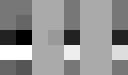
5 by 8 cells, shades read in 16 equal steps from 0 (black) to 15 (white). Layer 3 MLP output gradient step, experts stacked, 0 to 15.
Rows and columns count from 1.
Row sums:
68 67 45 97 65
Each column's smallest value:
2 0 10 9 2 10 10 2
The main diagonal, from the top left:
7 6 10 10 7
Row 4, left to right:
15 15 10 10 14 10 10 13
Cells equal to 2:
3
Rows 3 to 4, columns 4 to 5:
9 2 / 10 14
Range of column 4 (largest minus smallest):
1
